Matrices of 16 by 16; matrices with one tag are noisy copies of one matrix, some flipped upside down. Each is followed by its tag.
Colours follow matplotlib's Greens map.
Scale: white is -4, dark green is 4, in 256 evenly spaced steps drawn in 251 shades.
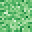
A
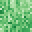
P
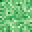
A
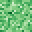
A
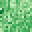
P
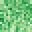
P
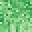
P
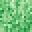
P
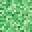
A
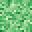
A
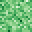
A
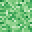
A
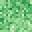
P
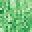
P
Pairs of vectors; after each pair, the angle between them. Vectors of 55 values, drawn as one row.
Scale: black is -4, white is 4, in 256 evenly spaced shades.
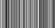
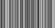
nearly opposite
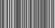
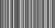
orthogonal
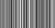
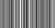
nearly parallel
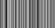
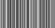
nearly opposite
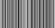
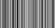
orthogonal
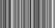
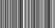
orthogonal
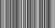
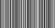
nearly parallel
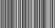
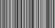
nearly opposite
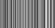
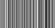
nearly opposite
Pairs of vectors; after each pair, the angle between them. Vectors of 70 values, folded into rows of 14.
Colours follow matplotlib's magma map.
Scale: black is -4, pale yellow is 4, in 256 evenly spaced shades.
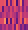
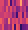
partly aligned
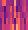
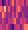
partly opposed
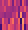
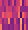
nearly opposite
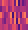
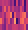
partly aligned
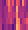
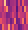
partly opposed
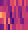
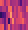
nearly opposite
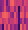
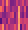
nearly opposite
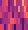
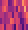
nearly parallel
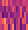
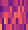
orthogonal
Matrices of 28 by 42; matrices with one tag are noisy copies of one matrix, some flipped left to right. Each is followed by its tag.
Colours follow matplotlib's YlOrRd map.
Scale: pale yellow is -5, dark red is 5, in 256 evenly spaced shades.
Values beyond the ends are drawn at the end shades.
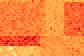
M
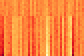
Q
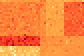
M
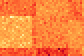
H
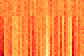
Q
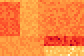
M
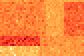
M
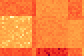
H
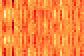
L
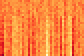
Q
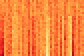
Q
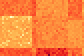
H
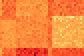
H
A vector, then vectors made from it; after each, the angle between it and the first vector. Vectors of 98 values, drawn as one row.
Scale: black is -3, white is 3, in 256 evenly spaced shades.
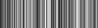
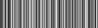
partly aligned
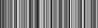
partly aligned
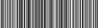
orthogonal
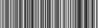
partly opposed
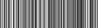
orthogonal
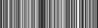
orthogonal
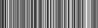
orthogonal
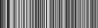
partly aligned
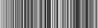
nearly opposite
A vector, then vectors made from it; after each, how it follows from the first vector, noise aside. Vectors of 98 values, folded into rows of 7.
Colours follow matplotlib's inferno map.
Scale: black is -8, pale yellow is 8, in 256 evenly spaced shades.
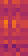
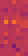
partly zeroed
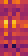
scaled up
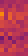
wrapped around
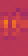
partly zeroed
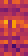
scaled up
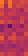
wrapped around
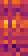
scaled up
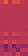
partly zeroed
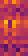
scaled up
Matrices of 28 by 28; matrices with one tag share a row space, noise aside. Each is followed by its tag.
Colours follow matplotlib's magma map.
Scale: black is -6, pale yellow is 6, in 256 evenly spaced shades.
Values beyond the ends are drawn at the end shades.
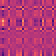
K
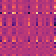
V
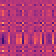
K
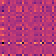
K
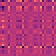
K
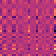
V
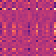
V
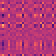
K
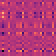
K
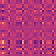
K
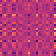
V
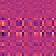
K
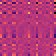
V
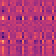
K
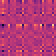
K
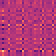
K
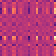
V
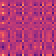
K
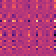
V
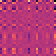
V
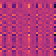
V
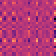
V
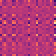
V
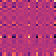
V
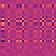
K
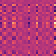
V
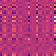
V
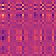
K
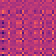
K
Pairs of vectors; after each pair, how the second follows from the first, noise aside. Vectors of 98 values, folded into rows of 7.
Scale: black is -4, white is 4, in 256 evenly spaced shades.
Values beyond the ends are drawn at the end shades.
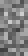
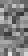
wrapped around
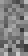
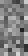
copied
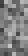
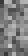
copied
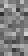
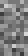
copied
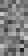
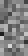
shuffled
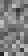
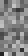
copied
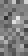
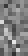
shuffled
